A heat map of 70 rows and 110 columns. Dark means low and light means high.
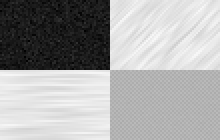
It is made of 2 by 2 panels. Panel 1,1: very low, fine-grained, faint in contrast. Panel 1,2: very high, slanting up to the right, faint in contrast. Panel 2,1: very high, streaked across, faint in contrast. Panel 2,2: high, checkered, faint in contrast.
